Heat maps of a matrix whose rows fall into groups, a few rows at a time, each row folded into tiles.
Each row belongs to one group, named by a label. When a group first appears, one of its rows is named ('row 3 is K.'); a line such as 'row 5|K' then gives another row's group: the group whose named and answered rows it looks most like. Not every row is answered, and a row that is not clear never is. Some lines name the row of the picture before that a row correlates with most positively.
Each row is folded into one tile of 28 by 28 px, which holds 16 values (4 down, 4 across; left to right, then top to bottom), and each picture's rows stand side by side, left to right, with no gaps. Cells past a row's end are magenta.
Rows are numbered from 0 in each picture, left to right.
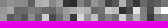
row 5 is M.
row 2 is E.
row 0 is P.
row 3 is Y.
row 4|Y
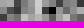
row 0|Y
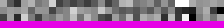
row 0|E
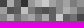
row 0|Y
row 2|P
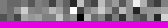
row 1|Y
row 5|E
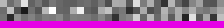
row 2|M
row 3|M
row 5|Y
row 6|E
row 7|E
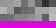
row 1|E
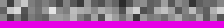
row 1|M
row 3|E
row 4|M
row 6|Y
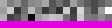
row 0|P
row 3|M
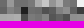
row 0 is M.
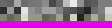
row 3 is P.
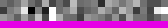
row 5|M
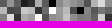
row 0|Y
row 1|Y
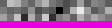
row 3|Y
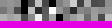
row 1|Y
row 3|E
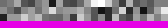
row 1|Y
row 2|E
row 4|P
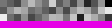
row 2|M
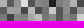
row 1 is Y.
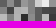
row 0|M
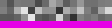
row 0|M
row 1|P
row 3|M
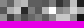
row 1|M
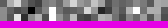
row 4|M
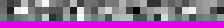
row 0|M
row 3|M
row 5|E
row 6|M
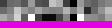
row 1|P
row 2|E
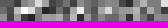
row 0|M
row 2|M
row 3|M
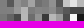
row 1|E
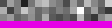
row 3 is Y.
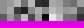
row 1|E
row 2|P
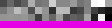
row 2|P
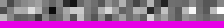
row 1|P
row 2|E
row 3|M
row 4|Y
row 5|Y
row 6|M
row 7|M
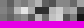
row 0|M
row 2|P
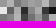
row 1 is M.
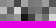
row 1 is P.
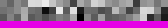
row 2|P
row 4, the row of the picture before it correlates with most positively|1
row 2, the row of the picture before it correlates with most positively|0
